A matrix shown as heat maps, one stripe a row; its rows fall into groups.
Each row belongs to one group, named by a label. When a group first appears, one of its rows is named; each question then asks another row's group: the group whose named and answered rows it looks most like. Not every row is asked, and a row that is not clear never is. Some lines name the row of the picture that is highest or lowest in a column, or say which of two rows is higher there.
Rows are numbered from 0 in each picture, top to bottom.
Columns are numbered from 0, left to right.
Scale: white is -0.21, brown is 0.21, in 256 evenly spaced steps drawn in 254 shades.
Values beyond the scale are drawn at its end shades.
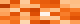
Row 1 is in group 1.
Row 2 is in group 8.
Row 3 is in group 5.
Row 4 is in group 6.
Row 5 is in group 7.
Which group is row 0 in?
7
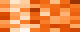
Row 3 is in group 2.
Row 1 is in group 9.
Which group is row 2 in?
8
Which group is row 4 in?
1
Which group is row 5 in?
8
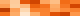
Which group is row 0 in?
8
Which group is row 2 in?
1
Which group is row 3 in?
9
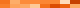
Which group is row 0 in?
2
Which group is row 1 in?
9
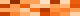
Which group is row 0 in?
5
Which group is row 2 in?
7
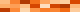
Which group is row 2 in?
1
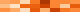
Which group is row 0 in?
7
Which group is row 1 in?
8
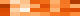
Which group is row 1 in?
1
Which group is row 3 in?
9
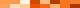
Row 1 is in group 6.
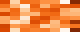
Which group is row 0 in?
2
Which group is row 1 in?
6
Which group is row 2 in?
7
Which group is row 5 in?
6
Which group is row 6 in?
2
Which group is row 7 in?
2
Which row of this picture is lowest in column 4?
6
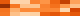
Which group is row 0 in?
9
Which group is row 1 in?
1
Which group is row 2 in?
2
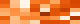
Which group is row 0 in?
6
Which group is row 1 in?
6
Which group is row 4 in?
2
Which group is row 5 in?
9
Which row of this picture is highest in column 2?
4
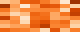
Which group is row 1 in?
1
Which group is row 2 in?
2
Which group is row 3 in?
6
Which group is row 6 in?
7
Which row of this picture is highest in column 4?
6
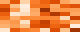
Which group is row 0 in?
7
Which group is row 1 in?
6
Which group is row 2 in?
1
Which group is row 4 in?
2
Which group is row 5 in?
7
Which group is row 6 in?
7
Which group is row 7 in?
5
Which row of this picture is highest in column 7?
7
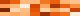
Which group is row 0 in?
1
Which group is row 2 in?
2
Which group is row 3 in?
7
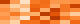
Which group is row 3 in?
7
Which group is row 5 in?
8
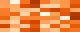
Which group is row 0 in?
8
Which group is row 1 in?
8
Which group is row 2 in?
9
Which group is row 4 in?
2
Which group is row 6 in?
2
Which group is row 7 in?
8
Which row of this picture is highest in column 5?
2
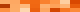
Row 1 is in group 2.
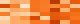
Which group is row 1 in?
1
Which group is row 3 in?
9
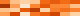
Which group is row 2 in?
8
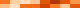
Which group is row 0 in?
9
